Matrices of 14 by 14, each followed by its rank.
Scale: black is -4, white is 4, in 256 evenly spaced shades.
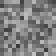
full rank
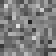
full rank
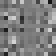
three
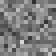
full rank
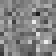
three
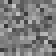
full rank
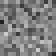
full rank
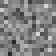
full rank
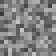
full rank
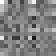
three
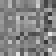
three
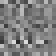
three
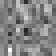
three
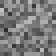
full rank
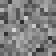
full rank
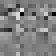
three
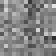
three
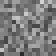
full rank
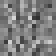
three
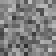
full rank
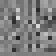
three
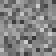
full rank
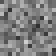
full rank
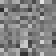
three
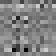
three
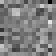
three
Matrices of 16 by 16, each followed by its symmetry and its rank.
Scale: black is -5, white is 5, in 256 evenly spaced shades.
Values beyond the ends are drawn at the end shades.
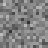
neither, full rank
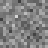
symmetric, full rank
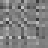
antisymmetric, rank two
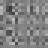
neither, rank two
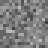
neither, full rank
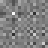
symmetric, rank three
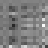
neither, rank two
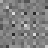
symmetric, rank three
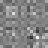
symmetric, rank three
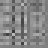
neither, rank two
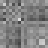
symmetric, rank three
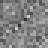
symmetric, full rank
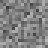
symmetric, full rank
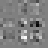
antisymmetric, rank two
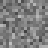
neither, full rank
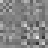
symmetric, rank three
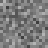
symmetric, full rank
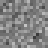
symmetric, full rank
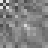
symmetric, rank three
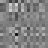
neither, rank two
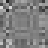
antisymmetric, rank two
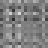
antisymmetric, rank two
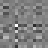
neither, rank two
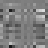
neither, rank two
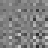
antisymmetric, rank two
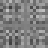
antisymmetric, rank two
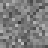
neither, full rank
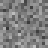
neither, full rank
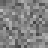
neither, full rank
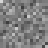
symmetric, full rank
